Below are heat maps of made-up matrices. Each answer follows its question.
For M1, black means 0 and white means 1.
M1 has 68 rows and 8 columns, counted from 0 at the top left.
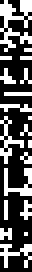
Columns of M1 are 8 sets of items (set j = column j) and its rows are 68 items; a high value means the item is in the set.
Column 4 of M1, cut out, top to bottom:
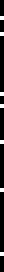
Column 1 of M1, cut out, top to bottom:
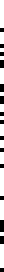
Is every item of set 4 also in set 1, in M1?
yes
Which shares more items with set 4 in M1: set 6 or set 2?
set 2
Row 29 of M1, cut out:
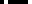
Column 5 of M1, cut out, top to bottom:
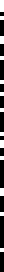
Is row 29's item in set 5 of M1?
no
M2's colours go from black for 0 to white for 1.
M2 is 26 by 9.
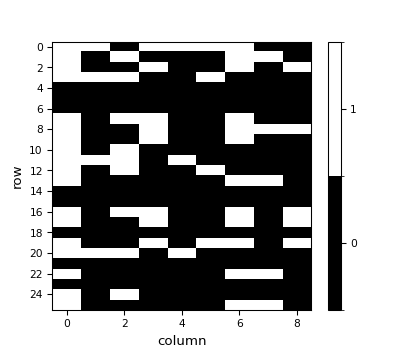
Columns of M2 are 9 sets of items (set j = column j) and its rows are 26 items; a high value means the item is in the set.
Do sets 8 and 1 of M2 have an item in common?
no
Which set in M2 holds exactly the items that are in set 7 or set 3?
6
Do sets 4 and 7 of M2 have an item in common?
no
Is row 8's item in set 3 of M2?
yes
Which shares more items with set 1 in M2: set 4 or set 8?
set 4
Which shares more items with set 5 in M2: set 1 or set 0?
set 0
